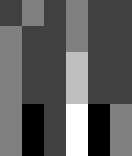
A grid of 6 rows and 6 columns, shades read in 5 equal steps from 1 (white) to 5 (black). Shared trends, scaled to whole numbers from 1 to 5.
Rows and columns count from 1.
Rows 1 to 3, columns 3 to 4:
4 3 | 4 3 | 4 2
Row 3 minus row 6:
0 -1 0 1 -1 1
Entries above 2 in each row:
6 6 5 5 5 5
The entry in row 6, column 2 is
5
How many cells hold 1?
2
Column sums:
19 25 24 12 26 22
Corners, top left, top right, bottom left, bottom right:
4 4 3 3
